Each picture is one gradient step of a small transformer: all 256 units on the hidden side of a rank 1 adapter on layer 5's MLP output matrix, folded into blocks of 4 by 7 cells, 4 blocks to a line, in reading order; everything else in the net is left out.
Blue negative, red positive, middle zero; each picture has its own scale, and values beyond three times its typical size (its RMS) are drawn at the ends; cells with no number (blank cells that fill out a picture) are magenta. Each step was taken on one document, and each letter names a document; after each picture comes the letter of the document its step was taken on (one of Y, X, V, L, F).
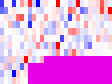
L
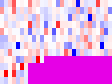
L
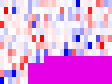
L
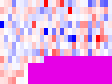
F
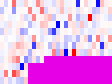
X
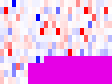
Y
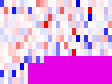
X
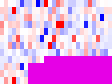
F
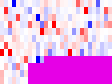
Y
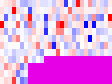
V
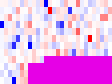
V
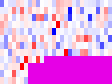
X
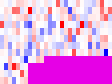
V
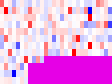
L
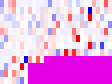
X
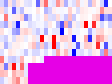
F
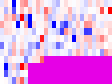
F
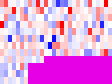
F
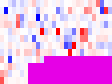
Y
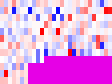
L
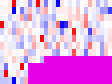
F
